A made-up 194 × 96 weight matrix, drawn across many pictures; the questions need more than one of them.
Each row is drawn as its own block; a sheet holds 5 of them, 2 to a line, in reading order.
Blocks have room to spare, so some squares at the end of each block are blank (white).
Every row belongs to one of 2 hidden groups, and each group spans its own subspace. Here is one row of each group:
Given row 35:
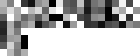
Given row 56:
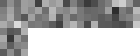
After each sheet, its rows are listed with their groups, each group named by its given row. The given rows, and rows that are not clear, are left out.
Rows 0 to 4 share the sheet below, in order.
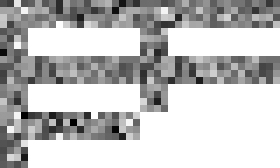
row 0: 35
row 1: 56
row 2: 35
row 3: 35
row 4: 35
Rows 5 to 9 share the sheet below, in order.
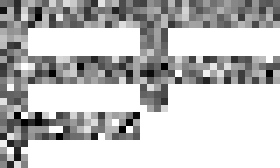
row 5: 35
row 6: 56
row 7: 35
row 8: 35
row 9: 35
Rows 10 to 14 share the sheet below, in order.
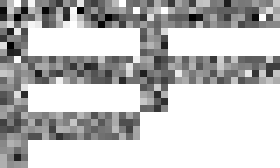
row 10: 56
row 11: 35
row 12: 35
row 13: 35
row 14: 35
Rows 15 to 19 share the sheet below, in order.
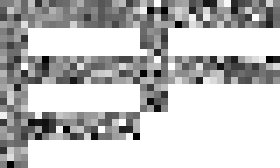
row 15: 56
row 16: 35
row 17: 56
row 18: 56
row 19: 56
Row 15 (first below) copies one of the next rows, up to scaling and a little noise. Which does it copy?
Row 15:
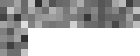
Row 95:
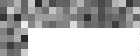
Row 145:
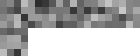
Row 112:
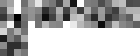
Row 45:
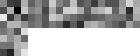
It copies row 95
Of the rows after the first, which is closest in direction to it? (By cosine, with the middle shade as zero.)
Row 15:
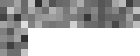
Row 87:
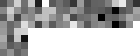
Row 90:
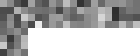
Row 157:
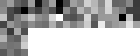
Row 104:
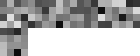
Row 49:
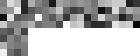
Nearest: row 87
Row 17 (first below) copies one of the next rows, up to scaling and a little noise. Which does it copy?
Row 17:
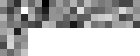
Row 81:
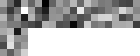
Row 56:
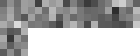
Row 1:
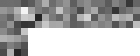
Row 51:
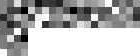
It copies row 81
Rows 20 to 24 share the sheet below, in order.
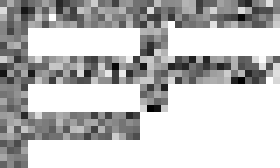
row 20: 35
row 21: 56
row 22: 35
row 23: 56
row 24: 56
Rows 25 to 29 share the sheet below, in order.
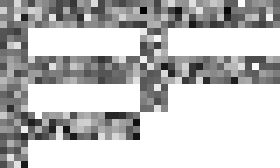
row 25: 35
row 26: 35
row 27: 56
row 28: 56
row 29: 56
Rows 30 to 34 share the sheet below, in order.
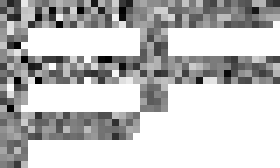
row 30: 35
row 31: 56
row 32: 56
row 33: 56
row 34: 56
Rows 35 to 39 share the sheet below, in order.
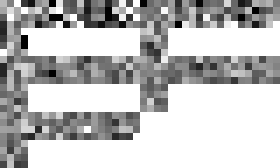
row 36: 56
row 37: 35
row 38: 56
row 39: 56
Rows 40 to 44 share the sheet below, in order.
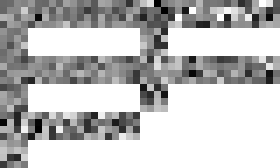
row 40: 35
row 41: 35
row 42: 56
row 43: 35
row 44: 35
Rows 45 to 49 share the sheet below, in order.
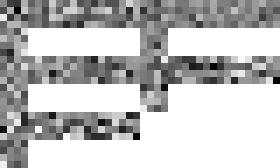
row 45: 56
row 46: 35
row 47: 35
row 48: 56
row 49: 56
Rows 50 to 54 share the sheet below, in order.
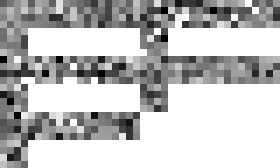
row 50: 35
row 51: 56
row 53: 35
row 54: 35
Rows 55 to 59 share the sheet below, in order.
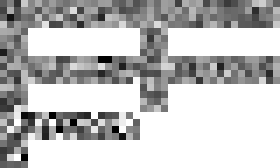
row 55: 35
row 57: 56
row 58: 35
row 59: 35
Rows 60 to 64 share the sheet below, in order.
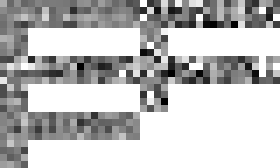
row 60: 56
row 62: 35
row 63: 35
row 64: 35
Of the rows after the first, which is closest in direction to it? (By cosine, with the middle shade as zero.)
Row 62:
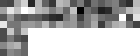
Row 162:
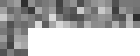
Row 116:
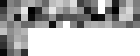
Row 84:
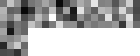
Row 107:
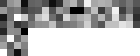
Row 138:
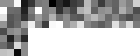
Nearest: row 116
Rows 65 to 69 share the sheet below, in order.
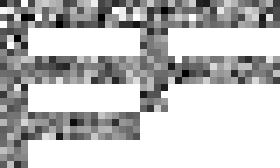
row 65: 35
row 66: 35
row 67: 56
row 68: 56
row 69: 56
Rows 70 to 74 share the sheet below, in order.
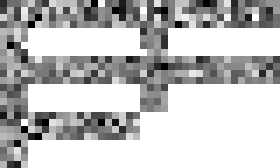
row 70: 35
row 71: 35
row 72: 56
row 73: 35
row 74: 56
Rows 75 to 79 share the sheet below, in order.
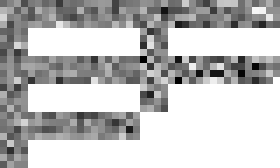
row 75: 35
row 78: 56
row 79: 35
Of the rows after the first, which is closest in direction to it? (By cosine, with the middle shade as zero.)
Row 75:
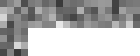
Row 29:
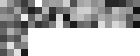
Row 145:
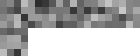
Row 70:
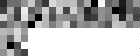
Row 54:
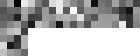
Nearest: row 70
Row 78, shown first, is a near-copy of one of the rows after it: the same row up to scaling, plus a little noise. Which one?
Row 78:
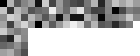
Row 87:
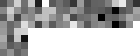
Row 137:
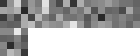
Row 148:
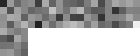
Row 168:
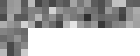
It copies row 148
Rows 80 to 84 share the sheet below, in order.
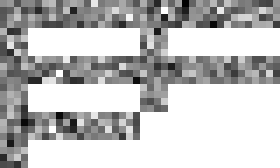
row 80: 35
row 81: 56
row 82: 56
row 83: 35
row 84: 35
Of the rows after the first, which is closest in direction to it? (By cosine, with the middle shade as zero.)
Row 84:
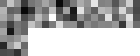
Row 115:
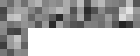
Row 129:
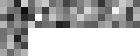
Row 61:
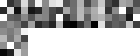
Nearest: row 115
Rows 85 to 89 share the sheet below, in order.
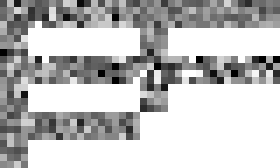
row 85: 35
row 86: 56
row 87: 56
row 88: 35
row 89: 35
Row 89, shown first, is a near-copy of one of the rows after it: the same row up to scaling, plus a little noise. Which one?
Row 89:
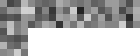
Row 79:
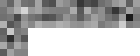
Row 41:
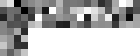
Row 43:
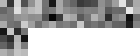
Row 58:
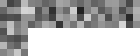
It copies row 58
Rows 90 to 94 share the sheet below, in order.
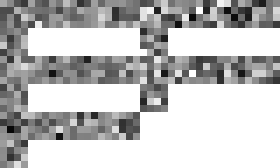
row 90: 35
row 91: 35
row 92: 35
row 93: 35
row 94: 35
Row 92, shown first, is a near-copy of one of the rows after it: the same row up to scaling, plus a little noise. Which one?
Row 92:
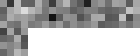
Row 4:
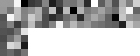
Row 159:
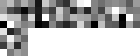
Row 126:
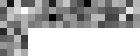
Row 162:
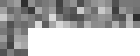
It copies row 126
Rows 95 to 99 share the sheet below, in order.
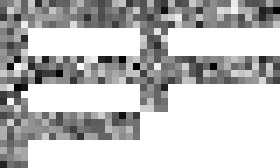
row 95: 56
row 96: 35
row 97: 56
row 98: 56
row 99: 35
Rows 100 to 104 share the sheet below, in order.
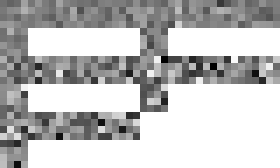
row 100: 35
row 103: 35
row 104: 56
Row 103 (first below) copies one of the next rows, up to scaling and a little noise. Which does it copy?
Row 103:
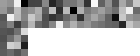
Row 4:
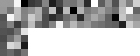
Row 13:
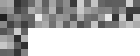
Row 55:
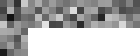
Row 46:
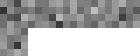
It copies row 4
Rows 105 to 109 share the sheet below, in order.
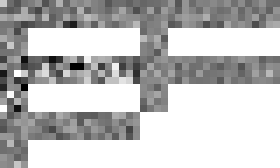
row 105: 56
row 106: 56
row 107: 56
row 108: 35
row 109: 35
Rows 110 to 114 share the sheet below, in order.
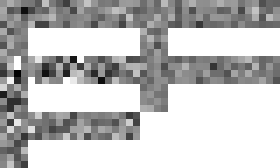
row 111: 35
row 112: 56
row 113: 56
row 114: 56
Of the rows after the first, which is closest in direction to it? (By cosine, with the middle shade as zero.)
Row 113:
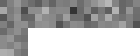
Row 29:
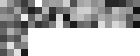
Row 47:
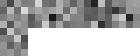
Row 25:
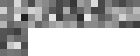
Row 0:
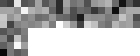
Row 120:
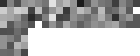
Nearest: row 25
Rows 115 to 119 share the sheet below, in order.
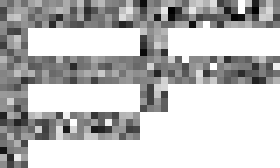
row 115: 35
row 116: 35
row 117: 56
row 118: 56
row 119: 56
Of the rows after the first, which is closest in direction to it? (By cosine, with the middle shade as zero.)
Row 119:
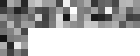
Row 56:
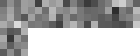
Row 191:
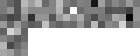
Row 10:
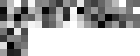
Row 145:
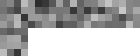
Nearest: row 10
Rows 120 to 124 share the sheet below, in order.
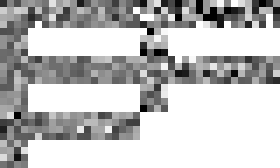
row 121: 35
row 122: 56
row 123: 56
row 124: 35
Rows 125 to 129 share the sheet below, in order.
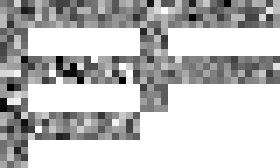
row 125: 35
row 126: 35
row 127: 35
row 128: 35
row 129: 35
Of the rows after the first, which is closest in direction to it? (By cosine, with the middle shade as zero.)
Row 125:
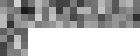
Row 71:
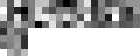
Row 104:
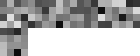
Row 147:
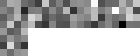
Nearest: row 71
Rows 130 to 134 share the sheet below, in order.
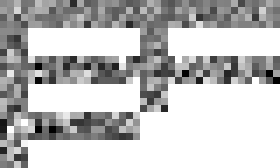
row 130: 56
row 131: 35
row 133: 56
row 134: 35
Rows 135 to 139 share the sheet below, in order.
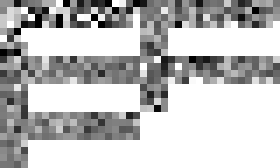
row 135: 56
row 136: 56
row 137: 56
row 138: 35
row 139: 56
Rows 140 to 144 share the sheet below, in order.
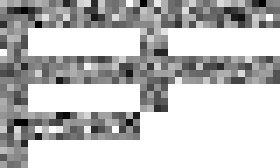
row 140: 35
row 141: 35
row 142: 35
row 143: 56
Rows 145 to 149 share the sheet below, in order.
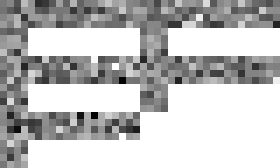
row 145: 56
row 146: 56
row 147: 35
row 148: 56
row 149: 35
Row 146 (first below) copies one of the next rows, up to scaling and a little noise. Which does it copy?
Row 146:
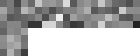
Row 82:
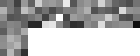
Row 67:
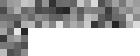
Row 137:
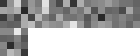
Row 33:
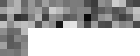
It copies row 82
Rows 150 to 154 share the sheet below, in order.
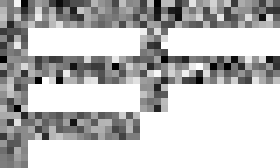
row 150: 35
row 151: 35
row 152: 56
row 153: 56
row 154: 35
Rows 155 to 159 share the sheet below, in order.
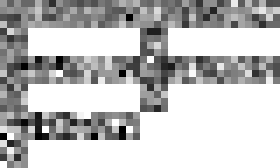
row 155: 35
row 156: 35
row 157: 35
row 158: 35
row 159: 35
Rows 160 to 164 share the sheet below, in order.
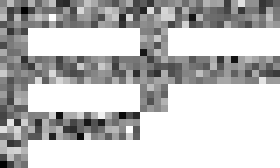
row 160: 35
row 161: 35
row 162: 35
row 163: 35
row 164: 35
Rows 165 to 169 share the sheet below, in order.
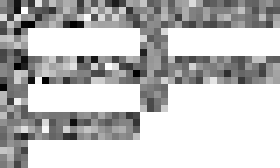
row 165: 56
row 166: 56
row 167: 56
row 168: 56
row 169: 56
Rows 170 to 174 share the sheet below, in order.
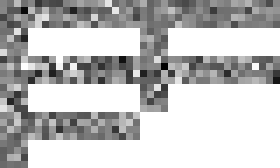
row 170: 56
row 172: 35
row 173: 56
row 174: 35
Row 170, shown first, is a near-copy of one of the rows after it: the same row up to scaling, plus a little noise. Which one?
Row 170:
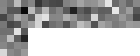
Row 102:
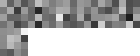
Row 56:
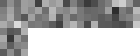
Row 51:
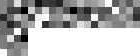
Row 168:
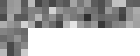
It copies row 51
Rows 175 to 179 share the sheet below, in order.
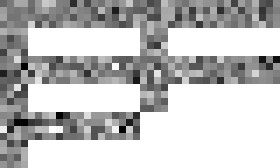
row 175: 56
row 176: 35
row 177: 56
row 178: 35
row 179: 35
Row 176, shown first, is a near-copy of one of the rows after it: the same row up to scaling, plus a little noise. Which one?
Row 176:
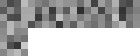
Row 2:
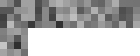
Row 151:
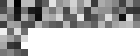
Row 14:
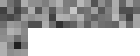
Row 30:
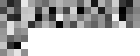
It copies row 30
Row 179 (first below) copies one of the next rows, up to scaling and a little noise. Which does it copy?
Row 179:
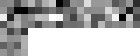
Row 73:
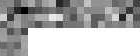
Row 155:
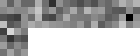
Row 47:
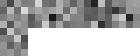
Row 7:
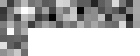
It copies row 73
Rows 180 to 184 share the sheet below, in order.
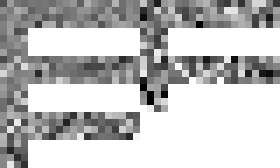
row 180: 56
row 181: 35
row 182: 35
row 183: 35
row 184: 56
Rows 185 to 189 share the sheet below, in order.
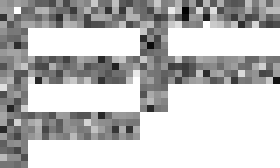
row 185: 56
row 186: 56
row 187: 56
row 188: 56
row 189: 35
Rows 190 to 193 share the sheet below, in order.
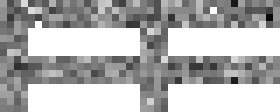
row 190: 56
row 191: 35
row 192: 35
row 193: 56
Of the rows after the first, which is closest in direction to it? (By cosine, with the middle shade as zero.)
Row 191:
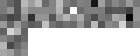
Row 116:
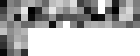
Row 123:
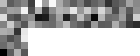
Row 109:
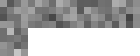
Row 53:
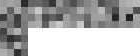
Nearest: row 109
